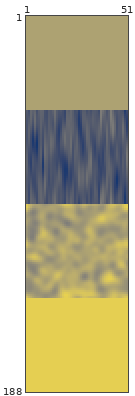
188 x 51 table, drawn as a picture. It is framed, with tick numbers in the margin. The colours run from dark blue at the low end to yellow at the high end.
The table splits into 4 rows of 1 panel. Panel 1,1: high, flat. Panel 2,1: low, streaked downward. Panel 3,1: high, blotchy. Panel 4,1: very high, flat.
